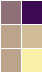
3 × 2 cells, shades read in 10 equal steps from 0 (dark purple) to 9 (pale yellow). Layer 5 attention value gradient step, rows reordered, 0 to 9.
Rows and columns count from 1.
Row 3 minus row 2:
0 2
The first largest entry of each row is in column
1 2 2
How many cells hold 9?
1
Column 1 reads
4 6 6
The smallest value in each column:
4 0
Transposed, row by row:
4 6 6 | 0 7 9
